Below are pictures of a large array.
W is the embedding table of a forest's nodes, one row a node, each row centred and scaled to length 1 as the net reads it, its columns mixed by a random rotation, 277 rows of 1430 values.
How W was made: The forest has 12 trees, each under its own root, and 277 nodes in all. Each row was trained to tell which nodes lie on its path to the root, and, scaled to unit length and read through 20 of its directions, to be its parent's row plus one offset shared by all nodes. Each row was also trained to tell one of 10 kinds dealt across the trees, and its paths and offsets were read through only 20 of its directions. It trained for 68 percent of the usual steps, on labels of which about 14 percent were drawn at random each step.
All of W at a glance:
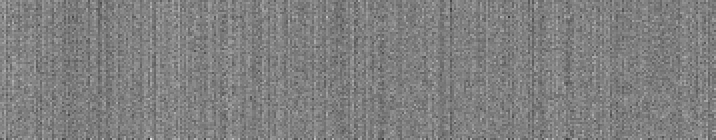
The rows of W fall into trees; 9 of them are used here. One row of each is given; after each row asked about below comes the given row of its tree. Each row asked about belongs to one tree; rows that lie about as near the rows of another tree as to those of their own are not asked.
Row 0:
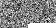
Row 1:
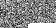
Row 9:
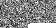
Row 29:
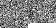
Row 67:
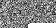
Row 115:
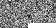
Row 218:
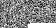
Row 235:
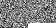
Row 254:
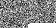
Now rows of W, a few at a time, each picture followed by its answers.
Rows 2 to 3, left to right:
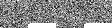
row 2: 29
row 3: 235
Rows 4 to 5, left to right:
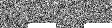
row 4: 254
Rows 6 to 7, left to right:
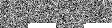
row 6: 235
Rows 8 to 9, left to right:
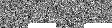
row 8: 235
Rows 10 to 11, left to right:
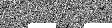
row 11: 235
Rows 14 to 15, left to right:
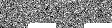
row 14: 235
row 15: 0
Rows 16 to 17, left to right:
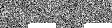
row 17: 254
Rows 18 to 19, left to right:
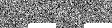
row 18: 254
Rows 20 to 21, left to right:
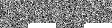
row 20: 235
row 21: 254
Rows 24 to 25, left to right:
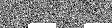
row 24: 67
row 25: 9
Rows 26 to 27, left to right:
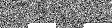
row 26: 0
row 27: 254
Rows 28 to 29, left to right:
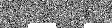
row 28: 254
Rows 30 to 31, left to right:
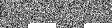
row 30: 218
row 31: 235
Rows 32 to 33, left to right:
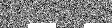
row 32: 218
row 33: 235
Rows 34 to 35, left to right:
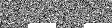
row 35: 9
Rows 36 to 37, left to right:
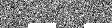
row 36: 254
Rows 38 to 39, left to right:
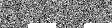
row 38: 0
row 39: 29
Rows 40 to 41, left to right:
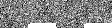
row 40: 254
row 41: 1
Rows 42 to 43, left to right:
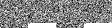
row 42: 235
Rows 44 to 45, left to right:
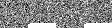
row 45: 0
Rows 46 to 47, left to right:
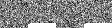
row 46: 235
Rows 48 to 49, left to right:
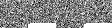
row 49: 254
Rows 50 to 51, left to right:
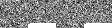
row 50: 9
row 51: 115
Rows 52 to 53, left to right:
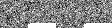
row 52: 115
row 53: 254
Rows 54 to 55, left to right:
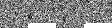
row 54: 235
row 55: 218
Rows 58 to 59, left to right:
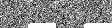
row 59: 0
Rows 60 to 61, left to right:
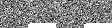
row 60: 254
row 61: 1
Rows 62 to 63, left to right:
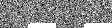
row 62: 218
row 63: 254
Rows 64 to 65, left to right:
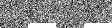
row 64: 29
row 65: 29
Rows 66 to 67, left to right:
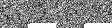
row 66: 0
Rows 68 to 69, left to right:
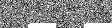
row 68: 115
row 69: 0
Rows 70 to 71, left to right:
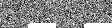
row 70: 0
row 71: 67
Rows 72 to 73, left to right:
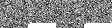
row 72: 218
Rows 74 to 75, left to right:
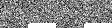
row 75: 254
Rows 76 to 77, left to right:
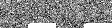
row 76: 1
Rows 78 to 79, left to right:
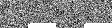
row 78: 0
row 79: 29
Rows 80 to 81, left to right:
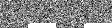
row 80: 0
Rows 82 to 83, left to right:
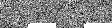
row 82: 1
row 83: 218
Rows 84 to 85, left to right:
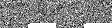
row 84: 0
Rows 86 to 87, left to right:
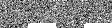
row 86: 235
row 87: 1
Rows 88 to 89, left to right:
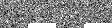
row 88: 235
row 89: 0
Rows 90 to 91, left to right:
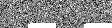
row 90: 218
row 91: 254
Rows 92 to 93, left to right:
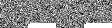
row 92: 29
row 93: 218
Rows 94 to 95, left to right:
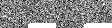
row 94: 29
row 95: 254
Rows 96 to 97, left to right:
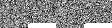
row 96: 67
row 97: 1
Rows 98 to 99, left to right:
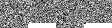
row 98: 0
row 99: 9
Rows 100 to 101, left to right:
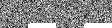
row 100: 218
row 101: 235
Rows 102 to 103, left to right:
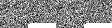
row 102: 29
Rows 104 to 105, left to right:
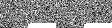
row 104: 235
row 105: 1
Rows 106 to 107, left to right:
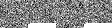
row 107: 235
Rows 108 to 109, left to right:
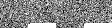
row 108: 254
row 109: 235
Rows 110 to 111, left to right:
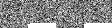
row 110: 0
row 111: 218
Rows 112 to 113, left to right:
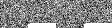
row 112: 254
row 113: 1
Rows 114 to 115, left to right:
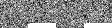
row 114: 254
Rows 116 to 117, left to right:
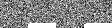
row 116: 29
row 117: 67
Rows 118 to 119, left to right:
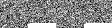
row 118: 0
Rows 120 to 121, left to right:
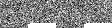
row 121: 254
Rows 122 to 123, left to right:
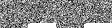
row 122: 0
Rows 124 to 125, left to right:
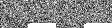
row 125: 115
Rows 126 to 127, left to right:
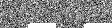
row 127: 254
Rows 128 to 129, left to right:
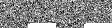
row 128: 235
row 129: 29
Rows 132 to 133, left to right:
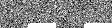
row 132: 254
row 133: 115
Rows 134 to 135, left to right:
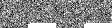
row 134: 218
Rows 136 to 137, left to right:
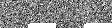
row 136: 1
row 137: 254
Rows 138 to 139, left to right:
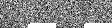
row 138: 254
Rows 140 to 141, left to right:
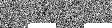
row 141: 254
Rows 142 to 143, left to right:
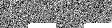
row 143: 0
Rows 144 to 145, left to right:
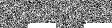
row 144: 115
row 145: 218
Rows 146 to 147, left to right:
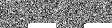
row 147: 67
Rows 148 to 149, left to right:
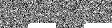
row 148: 235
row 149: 218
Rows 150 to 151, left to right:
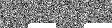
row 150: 235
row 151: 9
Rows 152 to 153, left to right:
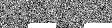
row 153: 235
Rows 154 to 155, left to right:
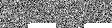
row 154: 0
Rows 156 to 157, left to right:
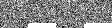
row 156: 29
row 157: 218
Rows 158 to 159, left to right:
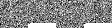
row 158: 254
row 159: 0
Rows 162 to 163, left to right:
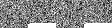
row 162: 1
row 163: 67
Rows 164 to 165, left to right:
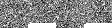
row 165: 254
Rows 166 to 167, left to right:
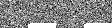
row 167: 67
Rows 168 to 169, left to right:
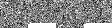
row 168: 1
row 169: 0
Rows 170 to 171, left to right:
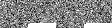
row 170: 1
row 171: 0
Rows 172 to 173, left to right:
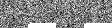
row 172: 254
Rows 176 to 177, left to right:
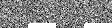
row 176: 29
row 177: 235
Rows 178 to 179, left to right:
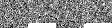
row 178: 235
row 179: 254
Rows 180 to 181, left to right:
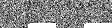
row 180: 67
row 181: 235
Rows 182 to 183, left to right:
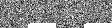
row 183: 0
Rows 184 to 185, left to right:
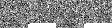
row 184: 254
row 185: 254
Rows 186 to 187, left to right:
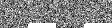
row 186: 235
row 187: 235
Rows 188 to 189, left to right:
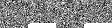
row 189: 1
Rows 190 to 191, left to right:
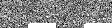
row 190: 29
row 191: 115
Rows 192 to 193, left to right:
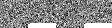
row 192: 67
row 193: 67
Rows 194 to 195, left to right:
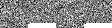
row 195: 0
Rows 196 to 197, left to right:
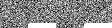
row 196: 235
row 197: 235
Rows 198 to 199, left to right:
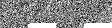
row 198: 218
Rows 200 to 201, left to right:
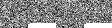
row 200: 67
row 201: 218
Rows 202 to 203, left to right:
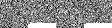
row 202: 115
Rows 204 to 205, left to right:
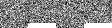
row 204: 235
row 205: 218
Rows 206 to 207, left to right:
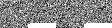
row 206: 0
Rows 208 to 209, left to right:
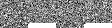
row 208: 29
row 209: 254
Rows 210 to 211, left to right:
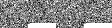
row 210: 0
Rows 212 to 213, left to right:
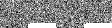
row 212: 218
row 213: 0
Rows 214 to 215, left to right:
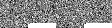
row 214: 67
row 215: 0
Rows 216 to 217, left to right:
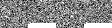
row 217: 0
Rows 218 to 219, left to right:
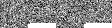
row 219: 115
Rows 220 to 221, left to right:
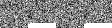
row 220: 0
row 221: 235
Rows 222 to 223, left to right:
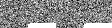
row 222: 254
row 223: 115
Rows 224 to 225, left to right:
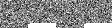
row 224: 0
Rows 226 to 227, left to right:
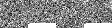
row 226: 67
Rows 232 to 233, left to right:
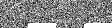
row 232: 235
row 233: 67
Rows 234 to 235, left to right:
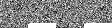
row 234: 235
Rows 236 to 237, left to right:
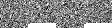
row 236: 254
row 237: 0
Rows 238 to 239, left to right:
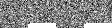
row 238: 254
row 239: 218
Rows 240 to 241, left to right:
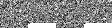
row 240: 254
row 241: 1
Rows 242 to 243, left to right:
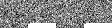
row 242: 235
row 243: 29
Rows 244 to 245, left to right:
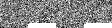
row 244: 235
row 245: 218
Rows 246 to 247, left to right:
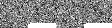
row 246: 218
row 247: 0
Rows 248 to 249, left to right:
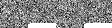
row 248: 0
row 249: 67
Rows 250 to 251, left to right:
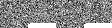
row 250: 115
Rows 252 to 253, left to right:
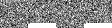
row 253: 218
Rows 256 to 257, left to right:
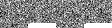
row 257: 0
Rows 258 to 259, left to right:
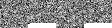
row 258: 9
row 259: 67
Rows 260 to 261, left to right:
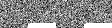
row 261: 29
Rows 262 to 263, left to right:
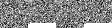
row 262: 0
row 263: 254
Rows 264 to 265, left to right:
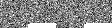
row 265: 218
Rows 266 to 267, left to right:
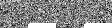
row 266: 29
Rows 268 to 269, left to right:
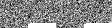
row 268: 235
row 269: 0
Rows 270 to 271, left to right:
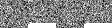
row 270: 115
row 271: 235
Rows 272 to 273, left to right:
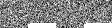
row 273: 218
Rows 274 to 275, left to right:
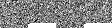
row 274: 1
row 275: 218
